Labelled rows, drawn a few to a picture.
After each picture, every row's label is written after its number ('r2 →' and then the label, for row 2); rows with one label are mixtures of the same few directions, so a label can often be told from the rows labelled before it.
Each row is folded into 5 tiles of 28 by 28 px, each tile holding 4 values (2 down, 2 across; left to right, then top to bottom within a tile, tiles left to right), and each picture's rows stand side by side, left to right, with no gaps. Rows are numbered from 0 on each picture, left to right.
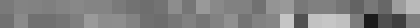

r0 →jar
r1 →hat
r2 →jar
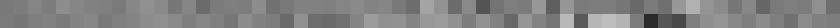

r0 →hat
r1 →hat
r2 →jar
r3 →hat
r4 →jar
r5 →hat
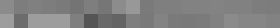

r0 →jar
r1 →jar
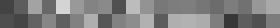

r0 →hat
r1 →jar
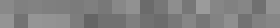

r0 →jar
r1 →hat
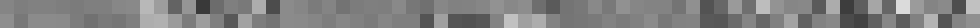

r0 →jar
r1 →hat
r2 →hat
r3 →jar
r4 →hat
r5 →hat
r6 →hat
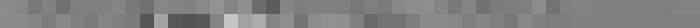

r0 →hat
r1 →jar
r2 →jar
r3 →hat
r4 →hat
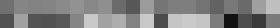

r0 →jar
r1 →jar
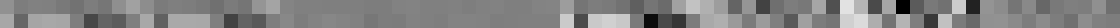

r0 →jar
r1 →jar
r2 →jar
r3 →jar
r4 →jar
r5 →hat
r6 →hat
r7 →hat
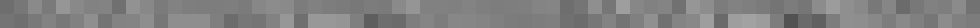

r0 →hat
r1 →jar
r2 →jar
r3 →jar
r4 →hat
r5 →jar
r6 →hat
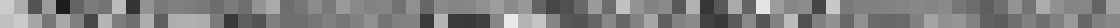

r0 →hat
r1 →jar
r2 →hat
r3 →jar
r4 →hat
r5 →hat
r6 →jar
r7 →hat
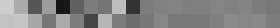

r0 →hat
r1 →jar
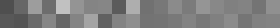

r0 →hat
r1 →hat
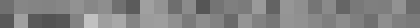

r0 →jar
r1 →hat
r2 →hat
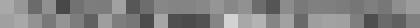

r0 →hat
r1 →jar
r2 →jar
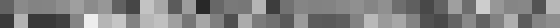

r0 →jar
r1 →hat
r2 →jar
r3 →hat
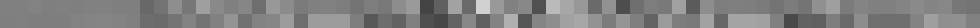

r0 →jar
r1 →hat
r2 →jar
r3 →hat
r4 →hat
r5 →jar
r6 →jar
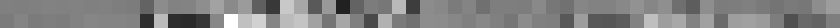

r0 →jar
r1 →jar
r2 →hat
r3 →hat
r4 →jar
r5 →jar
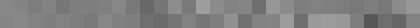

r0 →hat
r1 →hat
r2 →jar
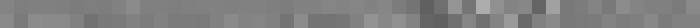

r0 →jar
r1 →jar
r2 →jar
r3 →hat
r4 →hat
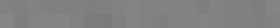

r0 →jar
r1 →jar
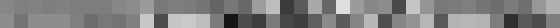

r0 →jar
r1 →jar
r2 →hat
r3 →jar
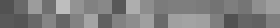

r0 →hat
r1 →jar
